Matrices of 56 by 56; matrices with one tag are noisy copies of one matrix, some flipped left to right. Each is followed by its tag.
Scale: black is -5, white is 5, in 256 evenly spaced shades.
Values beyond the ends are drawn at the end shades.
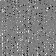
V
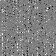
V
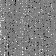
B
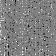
B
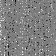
B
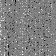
B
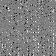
V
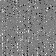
V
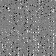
V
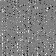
V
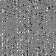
V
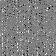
V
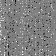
B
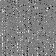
V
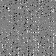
V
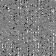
V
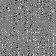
V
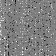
B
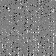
V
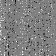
B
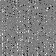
V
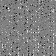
V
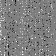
B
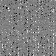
V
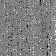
B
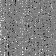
B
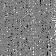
B
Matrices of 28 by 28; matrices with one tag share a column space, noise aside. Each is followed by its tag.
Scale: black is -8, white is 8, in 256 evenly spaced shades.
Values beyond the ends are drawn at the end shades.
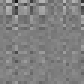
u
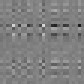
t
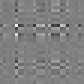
t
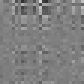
u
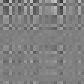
u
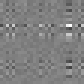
t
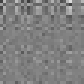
u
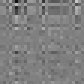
u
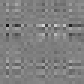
t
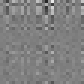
u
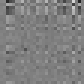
u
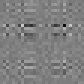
t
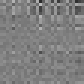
u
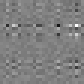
t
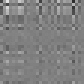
u
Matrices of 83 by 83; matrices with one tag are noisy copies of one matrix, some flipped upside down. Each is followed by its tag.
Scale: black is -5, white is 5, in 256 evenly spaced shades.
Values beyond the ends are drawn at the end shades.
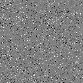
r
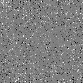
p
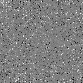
p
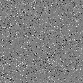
r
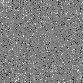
p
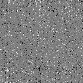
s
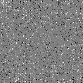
p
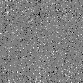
s
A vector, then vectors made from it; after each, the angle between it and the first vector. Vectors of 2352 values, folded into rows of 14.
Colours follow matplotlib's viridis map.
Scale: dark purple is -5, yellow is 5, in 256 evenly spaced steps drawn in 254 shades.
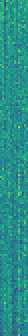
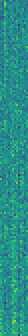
nearly opposite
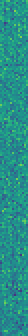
partly aligned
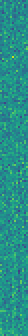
partly opposed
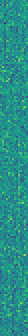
partly aligned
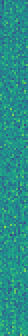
partly opposed
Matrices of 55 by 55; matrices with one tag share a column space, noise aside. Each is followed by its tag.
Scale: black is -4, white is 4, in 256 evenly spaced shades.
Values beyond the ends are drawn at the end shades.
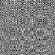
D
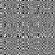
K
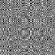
D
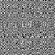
K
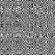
K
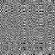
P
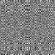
P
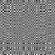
P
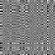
P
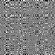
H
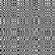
D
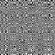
H
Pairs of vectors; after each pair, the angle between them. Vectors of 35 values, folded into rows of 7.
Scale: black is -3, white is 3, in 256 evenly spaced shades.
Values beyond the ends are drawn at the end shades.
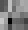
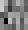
partly opposed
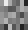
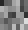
partly opposed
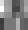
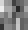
nearly parallel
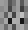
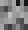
orthogonal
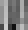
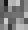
orthogonal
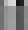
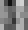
nearly opposite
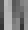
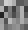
orthogonal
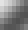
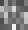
orthogonal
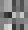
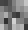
partly opposed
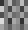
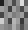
nearly parallel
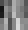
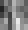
nearly parallel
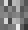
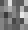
partly opposed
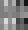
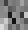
orthogonal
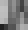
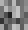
orthogonal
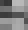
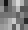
partly aligned
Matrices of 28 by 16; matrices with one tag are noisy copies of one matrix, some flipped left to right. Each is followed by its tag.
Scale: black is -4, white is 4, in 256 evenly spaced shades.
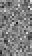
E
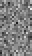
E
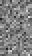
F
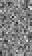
E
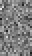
E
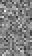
F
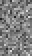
F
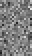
E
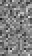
F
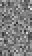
E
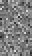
E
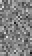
E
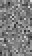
E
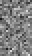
F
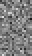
F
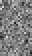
E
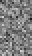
F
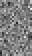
E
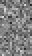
F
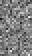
F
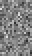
E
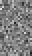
E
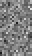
E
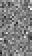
E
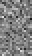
F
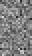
F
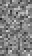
F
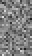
F
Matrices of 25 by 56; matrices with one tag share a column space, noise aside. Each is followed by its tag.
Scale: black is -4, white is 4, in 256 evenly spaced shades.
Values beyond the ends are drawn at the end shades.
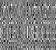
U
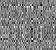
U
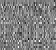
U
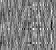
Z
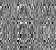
U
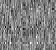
Z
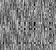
Z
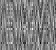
Z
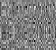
U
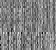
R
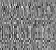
U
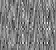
Z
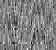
Z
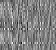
Z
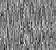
Z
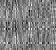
Z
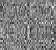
U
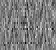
Z
